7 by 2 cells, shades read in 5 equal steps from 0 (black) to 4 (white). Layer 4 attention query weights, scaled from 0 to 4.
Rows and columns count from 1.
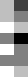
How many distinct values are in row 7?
2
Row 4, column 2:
0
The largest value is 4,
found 3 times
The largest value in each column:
4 3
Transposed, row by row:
3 3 4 2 4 2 4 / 1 2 3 0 2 2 3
